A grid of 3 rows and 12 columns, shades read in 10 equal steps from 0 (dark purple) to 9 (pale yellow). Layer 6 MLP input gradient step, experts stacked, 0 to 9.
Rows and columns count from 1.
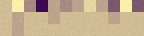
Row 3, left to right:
7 6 7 7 7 7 7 7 7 7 7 7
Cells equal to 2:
0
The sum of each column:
21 21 19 14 19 19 20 22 20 16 23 17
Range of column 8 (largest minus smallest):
1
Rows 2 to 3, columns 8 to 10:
7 7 6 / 7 7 7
